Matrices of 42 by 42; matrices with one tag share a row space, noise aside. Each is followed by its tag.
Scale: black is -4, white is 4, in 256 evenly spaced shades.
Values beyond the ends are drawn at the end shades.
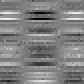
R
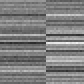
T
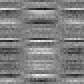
R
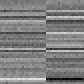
T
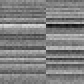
T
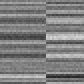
T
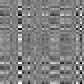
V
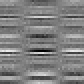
R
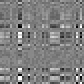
V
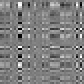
V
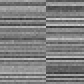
T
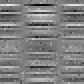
R
